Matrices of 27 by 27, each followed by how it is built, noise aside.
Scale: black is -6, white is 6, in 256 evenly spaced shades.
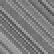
Toeplitz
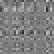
low rank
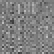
low rank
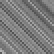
Toeplitz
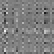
low rank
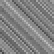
Toeplitz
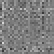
low rank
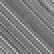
Toeplitz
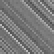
Toeplitz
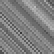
Toeplitz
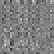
low rank
